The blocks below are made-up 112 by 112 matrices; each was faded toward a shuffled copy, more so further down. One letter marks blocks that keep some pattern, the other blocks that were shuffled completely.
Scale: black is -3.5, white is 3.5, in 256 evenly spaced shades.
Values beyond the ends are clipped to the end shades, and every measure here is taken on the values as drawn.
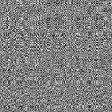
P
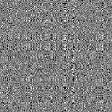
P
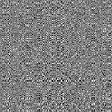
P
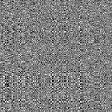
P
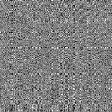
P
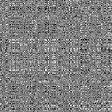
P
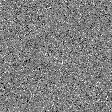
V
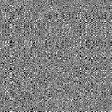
P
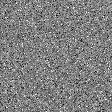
V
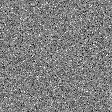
V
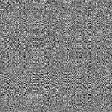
P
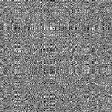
P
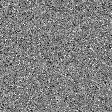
V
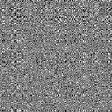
P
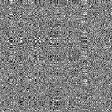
P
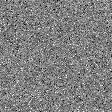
V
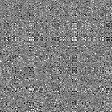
P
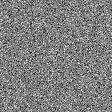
V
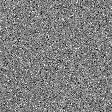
V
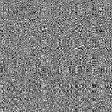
P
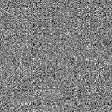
P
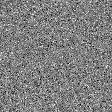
V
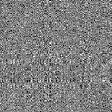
P
